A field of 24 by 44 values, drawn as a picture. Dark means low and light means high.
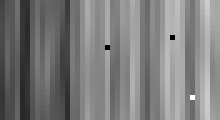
The ninth with the lowest average is the bottom left. There is an overall slope up to the right. On average the colour sits 50% of the way up the scale. Three lone cells stand out: one far higher and two far lower than their neighbours. Streaks run downward.
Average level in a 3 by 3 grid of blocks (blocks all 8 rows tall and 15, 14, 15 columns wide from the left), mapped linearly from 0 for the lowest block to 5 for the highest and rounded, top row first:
145 / 145 / 045
